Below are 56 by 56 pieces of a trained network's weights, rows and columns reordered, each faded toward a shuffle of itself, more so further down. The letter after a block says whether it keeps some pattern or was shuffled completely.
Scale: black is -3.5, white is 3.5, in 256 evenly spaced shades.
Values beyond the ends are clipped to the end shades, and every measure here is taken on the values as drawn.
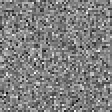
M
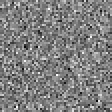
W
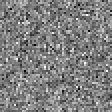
W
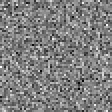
M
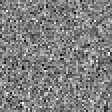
W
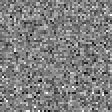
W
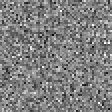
M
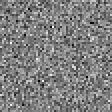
W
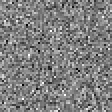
M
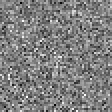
M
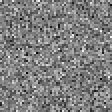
M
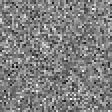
M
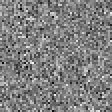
W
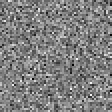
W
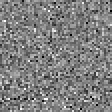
W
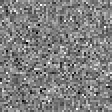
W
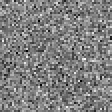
M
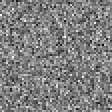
W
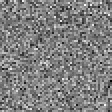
W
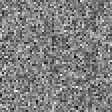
W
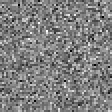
W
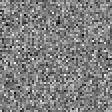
W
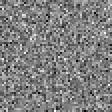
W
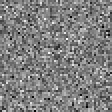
M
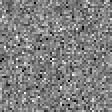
M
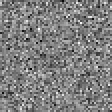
M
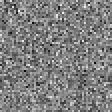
M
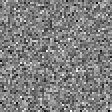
M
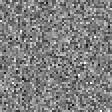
M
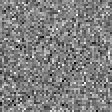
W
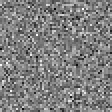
M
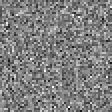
M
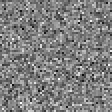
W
